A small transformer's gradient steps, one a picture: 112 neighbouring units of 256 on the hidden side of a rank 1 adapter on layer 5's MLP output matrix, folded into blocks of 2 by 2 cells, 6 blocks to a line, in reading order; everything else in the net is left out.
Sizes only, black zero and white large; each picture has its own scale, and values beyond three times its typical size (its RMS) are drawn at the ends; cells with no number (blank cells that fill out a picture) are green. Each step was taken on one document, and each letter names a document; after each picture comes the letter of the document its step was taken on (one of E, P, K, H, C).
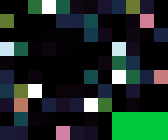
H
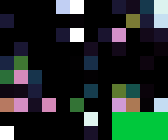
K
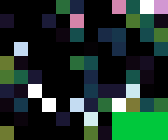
K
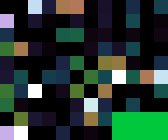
H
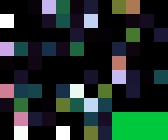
H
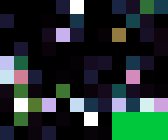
K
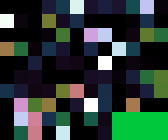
H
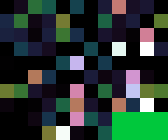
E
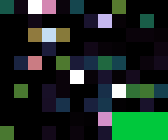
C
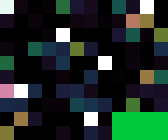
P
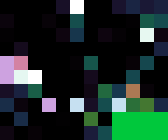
K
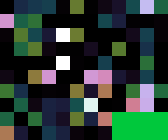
E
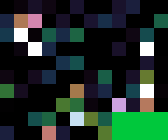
E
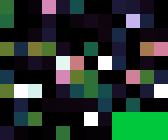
P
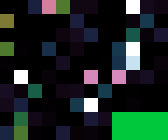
H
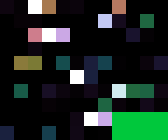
C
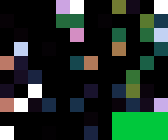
K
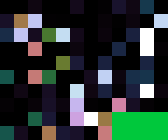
E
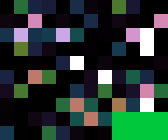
E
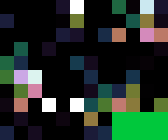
K
